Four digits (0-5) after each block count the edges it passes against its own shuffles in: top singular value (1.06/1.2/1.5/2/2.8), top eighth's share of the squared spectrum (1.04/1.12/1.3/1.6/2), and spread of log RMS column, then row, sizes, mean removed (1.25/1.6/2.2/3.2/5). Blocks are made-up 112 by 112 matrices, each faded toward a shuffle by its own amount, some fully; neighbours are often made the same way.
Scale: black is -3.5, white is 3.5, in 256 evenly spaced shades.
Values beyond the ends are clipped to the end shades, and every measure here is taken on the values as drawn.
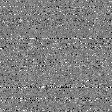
2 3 0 4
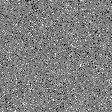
0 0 0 0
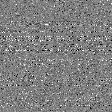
2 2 0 3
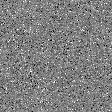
0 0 0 0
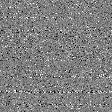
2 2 0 3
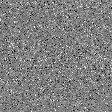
0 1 0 2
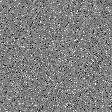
0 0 0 0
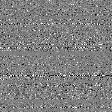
3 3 0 4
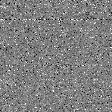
2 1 0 2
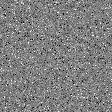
0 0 0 0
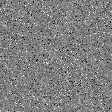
0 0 0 1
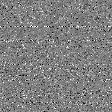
2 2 0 3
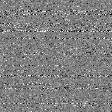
2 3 0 4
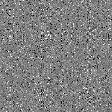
4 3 2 1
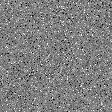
0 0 0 0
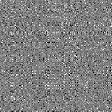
5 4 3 3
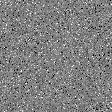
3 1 0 0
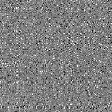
4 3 2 2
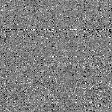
3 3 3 3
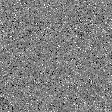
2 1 0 1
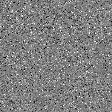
2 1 1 1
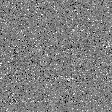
2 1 0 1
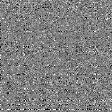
3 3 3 3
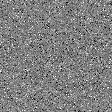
1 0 0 0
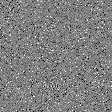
1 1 0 0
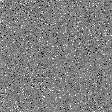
2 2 1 1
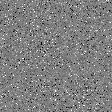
2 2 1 0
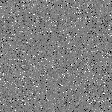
3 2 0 0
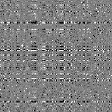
5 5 3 4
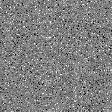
3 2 0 1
